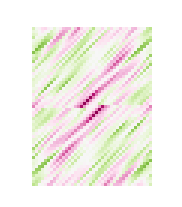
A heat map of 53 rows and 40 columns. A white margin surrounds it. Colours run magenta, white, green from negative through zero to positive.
Ninth with the lowest average: centre. Average level on the scale: 50%. Symmetry: a half turn. Grain: diagonal, up to the right. Slope: none.
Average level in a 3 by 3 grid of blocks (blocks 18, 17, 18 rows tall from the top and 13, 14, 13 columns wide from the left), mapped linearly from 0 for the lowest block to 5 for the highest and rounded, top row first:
543
404
345
